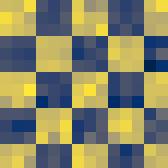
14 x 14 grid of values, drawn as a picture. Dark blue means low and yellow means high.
Grain: checkered. Slope: none. Histogram: two levels. Ninth with the lowest average: middle right. Odd rows or columns: none.
